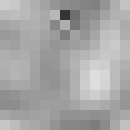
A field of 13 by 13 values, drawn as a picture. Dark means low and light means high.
An odd patch, rougher than its surroundings, sits in the top middle. Values change most from cell to cell in the top middle. The ninth with the highest average is the middle right. No regular stripes run through it.
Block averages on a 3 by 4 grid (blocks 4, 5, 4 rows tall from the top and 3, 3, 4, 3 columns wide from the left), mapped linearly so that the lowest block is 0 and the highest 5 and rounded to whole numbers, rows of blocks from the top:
4304 / 3245 / 2223
